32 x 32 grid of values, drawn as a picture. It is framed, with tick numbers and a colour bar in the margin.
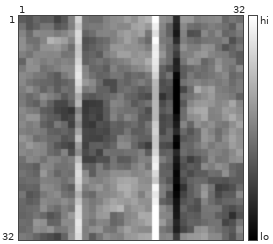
Histogram: heavy tails on both sides. Ninth with the lowest average: bottom right. Odd lines: columns 9, 20 and 23. Slope: none. Grain: streaks running down.
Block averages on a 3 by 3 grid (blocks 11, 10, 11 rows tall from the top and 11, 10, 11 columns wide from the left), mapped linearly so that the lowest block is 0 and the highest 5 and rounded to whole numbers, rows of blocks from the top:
3 4 1 / 1 1 2 / 3 5 0
